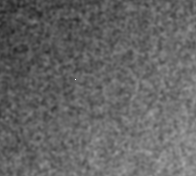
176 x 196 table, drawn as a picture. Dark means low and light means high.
The top left is the ninth with the lowest average. Values rise toward the bottom right. The ninth with the highest average is the bottom right. The values follow a bell shape. A single lone cell is far higher than the cells round it. The texture is blotchy.
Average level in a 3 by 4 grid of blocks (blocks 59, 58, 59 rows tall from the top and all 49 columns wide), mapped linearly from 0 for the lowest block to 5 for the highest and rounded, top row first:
0123 / 1234 / 2345
